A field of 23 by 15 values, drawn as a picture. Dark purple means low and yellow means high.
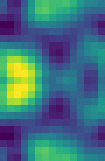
No lone cell stands out from its neighbours. The top and bottom halves mirror each other. Overall the values sit about 40% of the way up the scale. The texture is blotchy. The middle left is the ninth with the highest average. No single row or column stands out from its neighbours.
